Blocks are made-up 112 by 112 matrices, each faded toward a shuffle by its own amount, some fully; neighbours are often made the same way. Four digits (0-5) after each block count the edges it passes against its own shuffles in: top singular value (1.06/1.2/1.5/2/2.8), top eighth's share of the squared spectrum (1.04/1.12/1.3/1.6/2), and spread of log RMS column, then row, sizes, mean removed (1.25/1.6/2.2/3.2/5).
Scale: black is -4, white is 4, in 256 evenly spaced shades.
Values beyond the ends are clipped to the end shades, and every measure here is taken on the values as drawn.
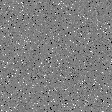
0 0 0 0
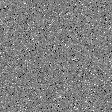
0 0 0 0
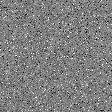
0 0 0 0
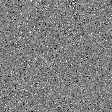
0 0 0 0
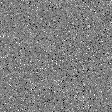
1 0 1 0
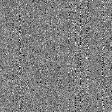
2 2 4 0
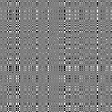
5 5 4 4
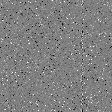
3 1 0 0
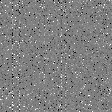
4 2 1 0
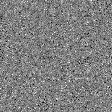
3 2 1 1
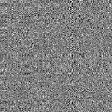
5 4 3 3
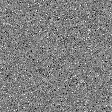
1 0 0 0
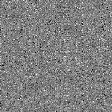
4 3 2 1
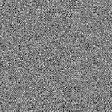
4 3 2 2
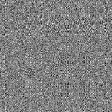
4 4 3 2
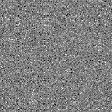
4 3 2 2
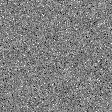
1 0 0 0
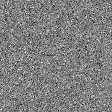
1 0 0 0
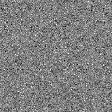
3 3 1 1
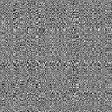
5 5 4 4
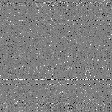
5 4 1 2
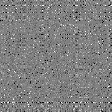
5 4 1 3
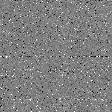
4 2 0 1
